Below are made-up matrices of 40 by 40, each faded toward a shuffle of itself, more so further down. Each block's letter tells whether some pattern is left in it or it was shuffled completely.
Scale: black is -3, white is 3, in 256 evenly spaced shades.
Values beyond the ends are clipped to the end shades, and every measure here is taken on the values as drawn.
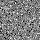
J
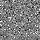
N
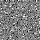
N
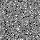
N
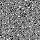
J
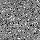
J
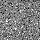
J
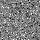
J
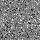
J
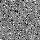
J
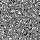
N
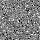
N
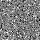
J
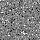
J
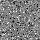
N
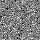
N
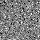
J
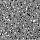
J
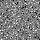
J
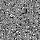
N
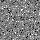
J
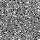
N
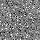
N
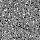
J
